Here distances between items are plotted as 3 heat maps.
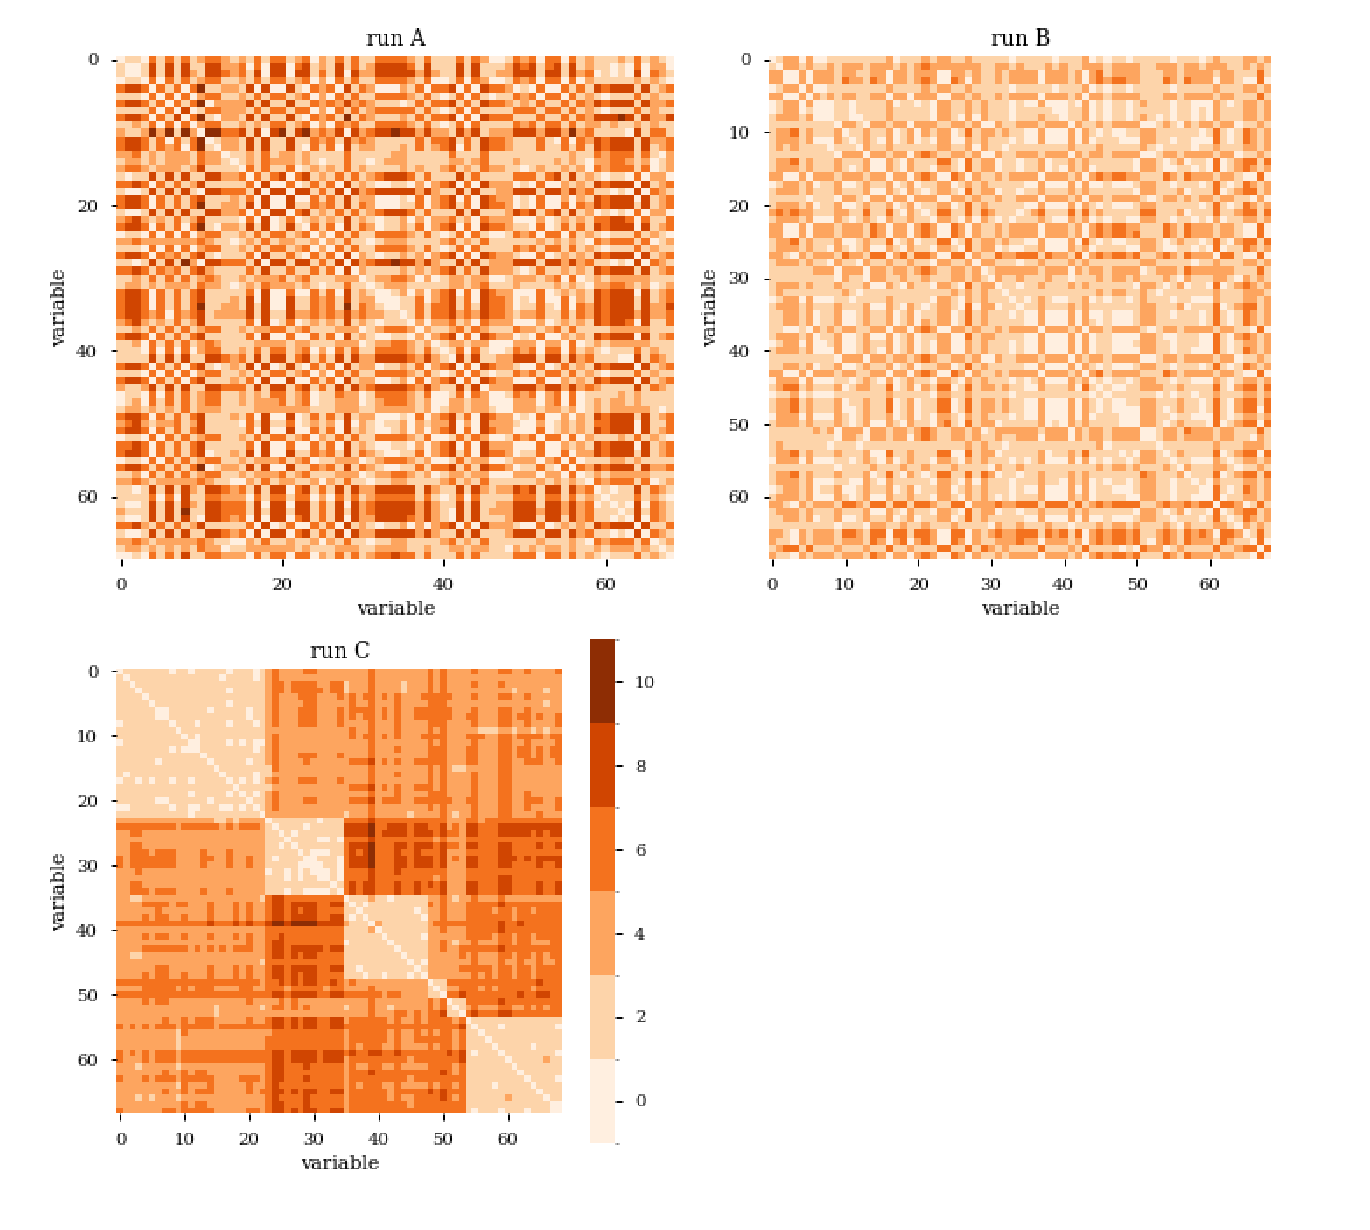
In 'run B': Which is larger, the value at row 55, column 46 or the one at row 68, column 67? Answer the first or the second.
the second
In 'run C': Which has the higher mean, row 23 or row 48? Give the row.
48
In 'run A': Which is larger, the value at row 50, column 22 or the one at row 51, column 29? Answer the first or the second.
the second
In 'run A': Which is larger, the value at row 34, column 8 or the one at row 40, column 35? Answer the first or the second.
the second
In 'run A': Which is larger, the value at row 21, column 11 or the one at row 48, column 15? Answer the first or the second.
the first
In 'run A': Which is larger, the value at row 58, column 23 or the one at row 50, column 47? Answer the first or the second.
the second
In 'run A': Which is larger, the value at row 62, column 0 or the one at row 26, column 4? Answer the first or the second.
the second
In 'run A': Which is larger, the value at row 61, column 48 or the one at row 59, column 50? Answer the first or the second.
the second
